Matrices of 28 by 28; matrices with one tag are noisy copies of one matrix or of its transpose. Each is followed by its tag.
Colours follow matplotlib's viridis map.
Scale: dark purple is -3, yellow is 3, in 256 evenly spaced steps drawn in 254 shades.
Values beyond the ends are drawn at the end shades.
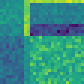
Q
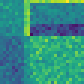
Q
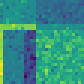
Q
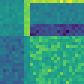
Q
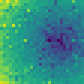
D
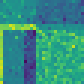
Q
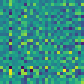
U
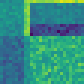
Q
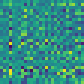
U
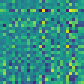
U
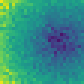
D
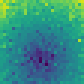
D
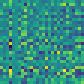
U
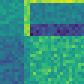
Q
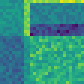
Q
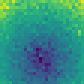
D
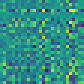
U
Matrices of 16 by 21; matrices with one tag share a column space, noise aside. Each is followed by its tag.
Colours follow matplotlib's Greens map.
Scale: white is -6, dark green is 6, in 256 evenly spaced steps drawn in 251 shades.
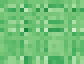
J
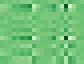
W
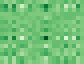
W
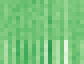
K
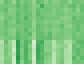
K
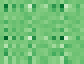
W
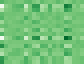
W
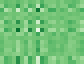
J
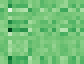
J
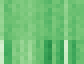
K
